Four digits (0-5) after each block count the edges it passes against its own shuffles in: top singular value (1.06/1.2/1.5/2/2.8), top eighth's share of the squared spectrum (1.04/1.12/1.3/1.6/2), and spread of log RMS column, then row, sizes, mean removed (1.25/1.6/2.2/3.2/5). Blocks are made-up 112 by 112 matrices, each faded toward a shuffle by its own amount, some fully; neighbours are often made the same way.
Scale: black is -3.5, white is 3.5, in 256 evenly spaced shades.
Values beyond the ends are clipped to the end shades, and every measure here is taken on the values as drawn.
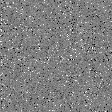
3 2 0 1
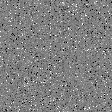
3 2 1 0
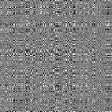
5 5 4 4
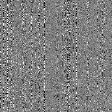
2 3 4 0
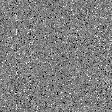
1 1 2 0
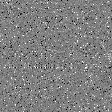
3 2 0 1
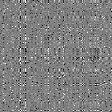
5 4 3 3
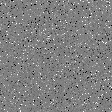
0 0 0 0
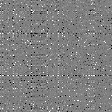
5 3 2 2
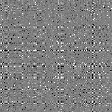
5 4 3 3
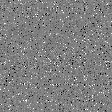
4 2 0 1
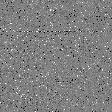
3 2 0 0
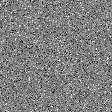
0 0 0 0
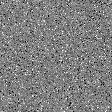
0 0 0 0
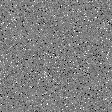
0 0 0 0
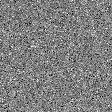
0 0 0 0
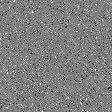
0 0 0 0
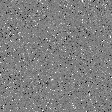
0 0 0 0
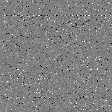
2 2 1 1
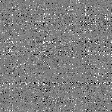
2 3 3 3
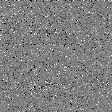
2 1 1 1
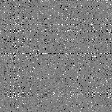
4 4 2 3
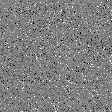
2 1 0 0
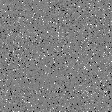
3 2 1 0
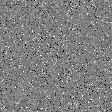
2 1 0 0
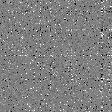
4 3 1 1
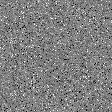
1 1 0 0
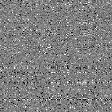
4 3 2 2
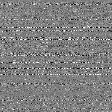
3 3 0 4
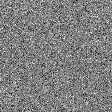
0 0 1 0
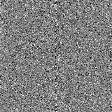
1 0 2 0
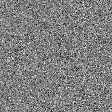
0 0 1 0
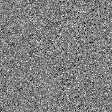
1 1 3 0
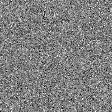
0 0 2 0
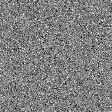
0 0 1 0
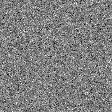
0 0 1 0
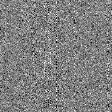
2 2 3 0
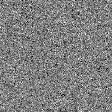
0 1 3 0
